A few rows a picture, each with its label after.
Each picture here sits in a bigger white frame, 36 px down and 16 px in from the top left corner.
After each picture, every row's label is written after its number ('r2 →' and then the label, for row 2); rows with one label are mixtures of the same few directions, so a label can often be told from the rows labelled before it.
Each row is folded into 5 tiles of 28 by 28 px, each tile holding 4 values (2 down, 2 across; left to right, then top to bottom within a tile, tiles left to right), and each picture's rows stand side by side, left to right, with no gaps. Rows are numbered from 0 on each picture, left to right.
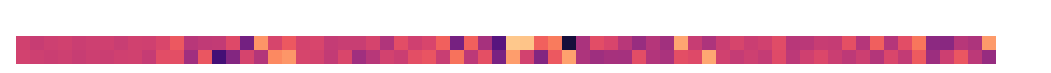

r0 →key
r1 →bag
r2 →bag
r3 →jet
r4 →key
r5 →jet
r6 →jet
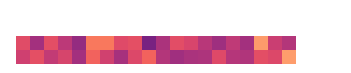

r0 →jet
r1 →key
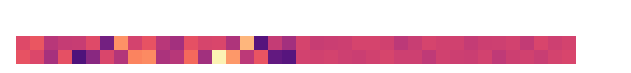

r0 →bag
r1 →bag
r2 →key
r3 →bag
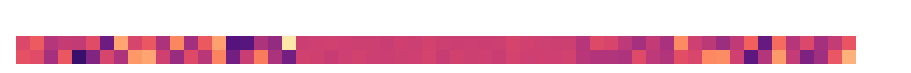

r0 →bag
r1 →jet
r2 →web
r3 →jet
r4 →key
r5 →web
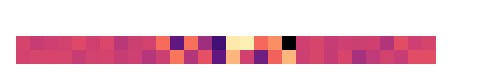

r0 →key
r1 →jet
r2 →bag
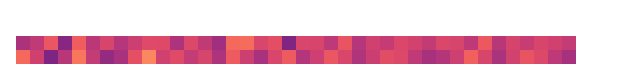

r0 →web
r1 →jet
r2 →web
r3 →web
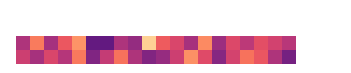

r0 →jet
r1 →web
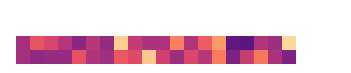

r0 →key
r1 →jet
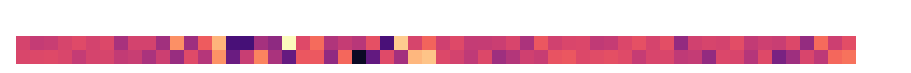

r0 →key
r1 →jet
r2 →bag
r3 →bag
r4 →key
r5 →bag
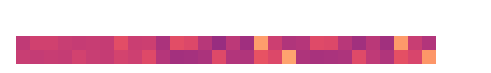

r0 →key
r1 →key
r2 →key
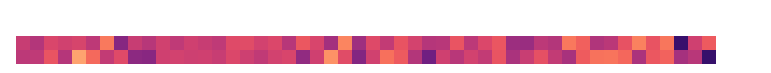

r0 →bag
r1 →jet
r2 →web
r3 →jet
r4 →key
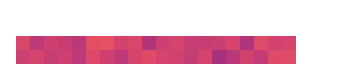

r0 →jet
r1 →bag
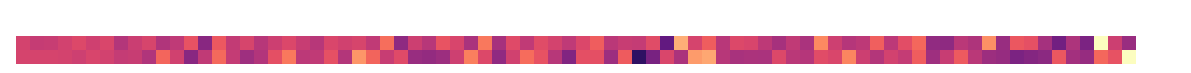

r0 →key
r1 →web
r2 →bag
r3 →web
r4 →bag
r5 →key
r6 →jet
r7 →key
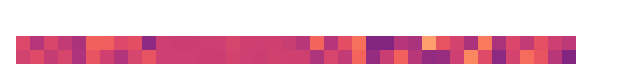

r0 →jet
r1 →jet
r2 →jet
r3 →web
